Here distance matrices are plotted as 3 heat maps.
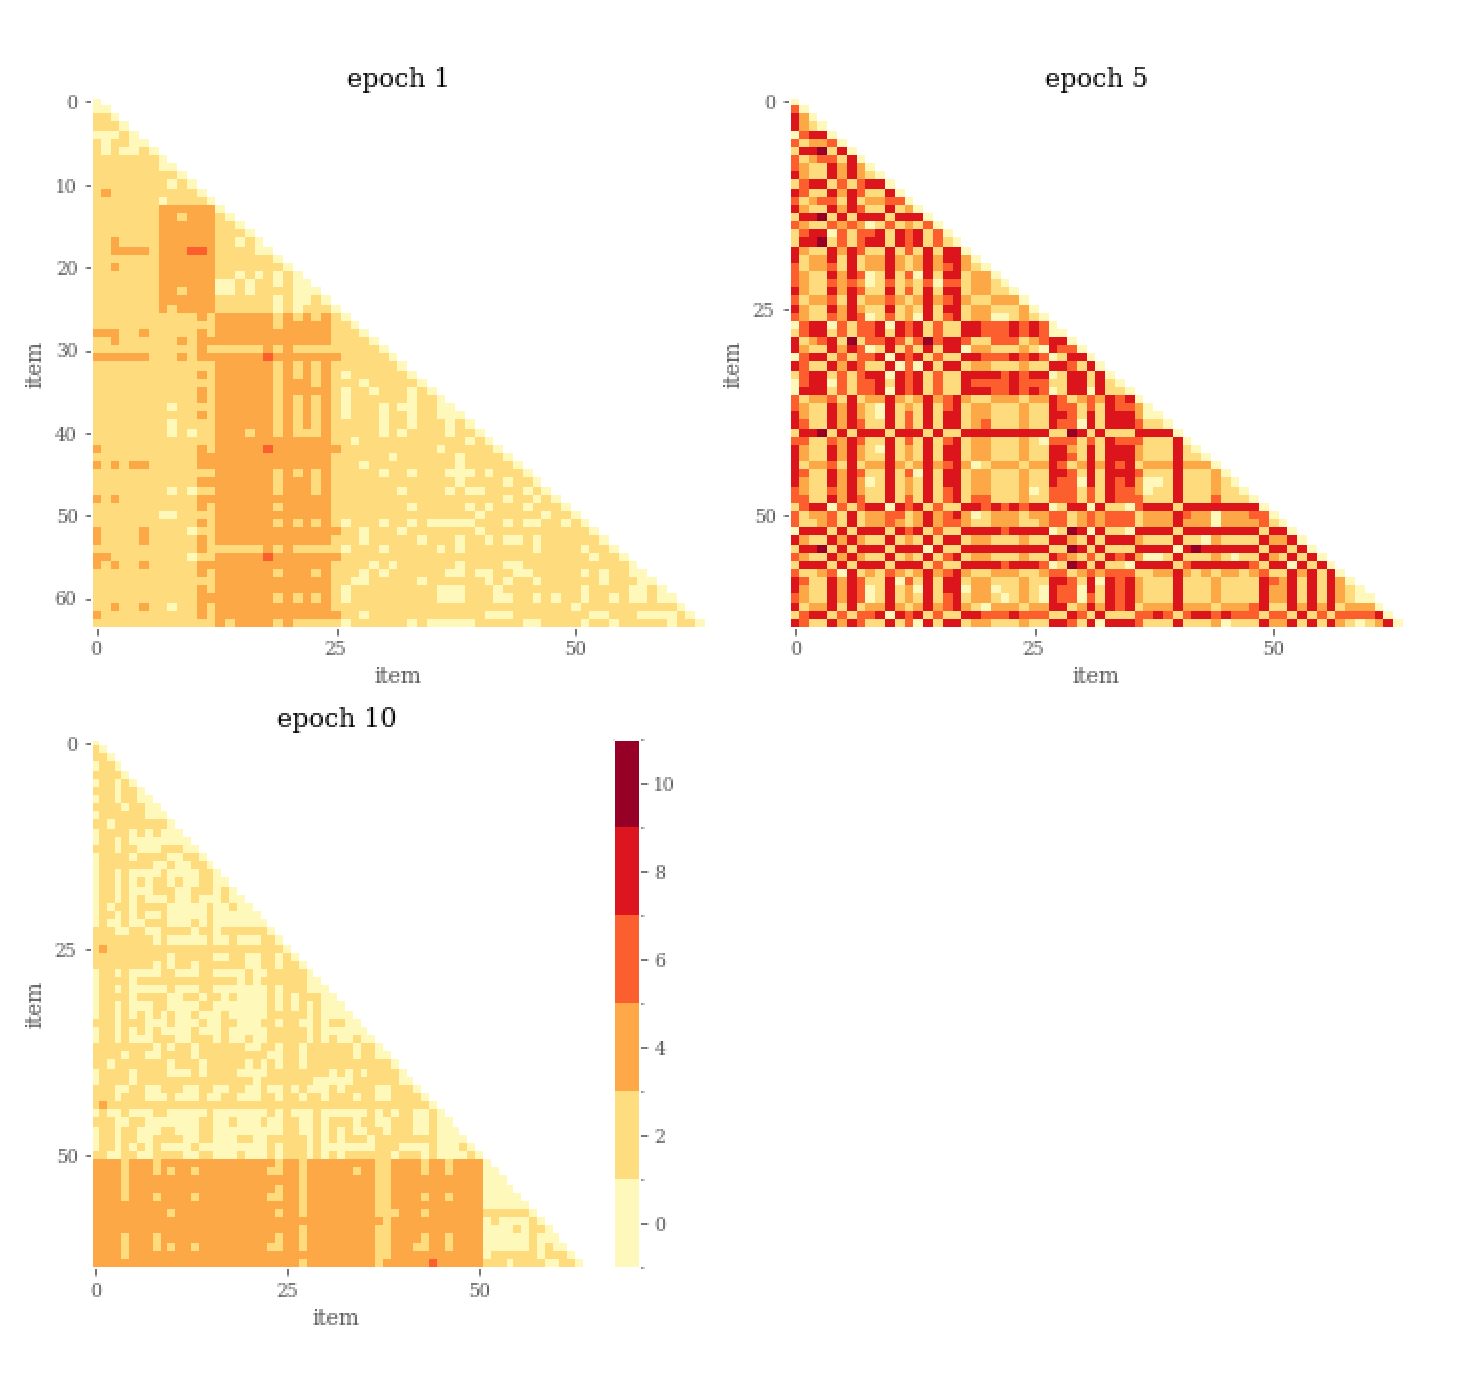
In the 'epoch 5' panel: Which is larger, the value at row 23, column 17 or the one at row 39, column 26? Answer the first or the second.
the first
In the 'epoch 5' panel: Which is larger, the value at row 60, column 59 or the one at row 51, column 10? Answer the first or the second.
the second
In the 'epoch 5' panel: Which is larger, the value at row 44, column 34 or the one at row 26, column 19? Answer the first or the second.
the first
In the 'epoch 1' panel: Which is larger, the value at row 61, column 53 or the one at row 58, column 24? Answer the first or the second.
the second
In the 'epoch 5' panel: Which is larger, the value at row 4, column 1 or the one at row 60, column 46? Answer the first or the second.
the first
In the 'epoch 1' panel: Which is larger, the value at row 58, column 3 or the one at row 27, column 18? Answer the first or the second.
the second
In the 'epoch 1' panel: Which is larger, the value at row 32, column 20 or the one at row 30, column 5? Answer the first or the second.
the first
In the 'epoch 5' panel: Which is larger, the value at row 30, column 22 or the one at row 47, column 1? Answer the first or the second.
the second
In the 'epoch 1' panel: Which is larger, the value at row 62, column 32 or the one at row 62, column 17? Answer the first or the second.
the second
